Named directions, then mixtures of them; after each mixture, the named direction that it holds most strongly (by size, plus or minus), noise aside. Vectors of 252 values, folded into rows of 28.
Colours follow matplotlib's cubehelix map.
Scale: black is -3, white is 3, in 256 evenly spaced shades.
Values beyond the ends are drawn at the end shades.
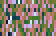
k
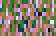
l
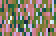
l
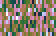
l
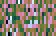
k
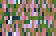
k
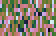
l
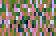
l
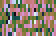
k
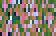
k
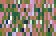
k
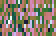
k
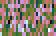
l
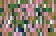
l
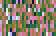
k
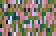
k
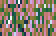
k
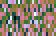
k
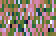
l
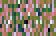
l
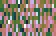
k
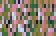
k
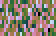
l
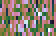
l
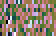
k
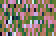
k
